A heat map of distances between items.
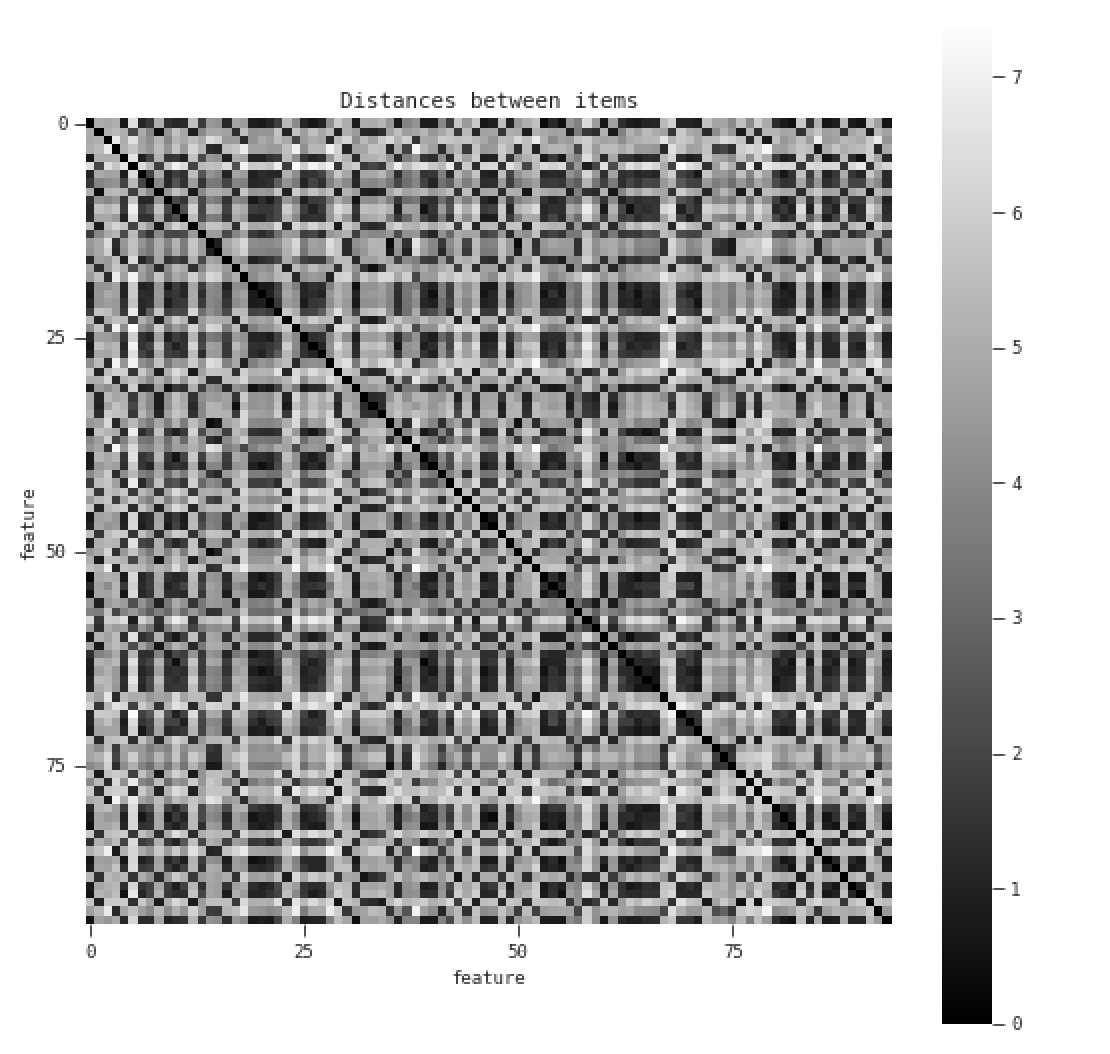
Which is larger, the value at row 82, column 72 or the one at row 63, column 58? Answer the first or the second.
the second
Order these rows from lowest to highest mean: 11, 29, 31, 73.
31, 11, 73, 29
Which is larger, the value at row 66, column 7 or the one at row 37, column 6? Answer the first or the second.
the second
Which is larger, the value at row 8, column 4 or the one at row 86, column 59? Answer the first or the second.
the first
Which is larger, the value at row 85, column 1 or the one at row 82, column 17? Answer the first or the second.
the first
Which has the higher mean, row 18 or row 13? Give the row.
18
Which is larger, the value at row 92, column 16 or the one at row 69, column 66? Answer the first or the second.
the first
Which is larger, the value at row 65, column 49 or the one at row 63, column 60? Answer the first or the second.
the first
